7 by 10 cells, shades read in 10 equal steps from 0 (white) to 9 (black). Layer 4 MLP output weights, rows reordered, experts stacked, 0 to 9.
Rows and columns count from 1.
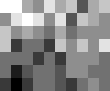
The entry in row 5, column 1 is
5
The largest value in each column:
7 9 7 7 7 7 7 6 5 5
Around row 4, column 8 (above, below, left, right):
4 4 4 4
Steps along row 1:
same up up down up down up down down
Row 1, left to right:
0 0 3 4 1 3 2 6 3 2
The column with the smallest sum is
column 1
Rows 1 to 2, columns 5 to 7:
1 3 2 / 4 1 6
